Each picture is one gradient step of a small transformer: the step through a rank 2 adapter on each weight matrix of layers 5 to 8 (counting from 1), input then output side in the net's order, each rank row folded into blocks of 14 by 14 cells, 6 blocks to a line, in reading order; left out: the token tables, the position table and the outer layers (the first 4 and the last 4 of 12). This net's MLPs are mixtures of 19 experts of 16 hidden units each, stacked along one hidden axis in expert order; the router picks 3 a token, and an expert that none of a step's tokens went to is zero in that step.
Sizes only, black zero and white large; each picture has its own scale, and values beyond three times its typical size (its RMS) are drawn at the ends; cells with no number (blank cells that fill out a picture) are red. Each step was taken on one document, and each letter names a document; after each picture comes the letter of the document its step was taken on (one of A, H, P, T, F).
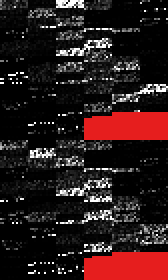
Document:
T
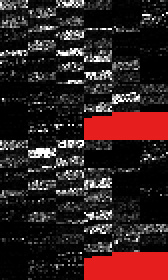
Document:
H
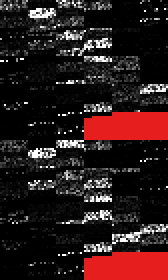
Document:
T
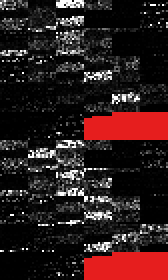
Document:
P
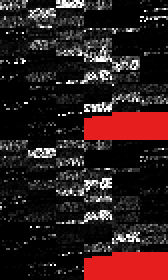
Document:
T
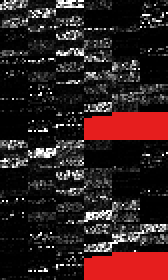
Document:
H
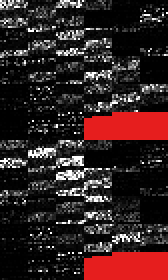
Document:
H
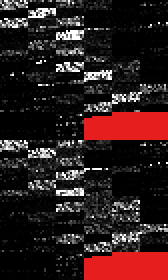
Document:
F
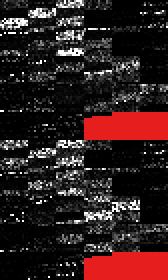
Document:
P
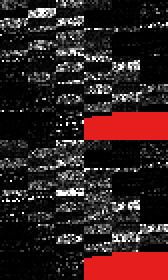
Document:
F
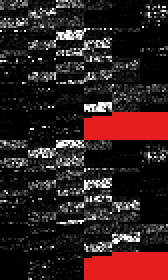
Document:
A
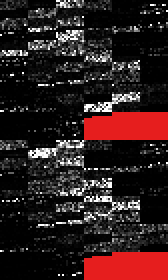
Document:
F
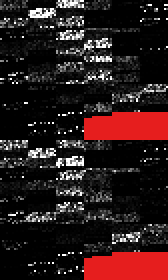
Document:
T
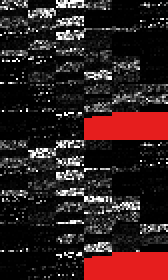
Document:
P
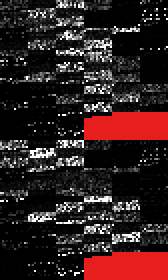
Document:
T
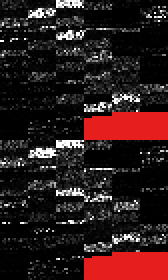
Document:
A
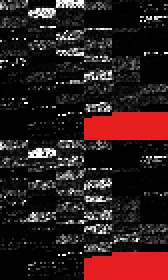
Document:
T
